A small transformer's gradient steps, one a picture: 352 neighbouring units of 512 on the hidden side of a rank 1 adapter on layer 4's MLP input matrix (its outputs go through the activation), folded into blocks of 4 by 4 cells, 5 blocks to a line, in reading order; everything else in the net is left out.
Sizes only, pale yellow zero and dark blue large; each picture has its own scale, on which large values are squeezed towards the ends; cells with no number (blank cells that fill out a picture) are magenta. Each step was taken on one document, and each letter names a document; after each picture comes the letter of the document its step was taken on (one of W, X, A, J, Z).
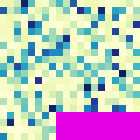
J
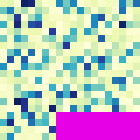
J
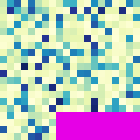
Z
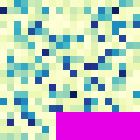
J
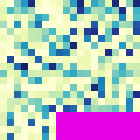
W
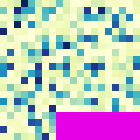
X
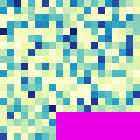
W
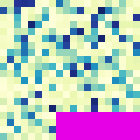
J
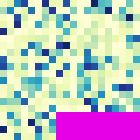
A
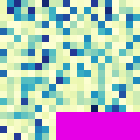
Z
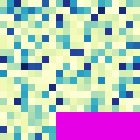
Z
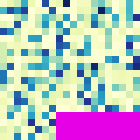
A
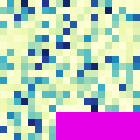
A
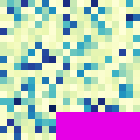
Z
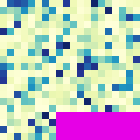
A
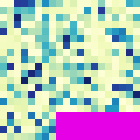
X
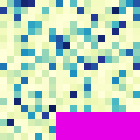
J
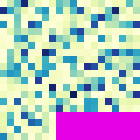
J
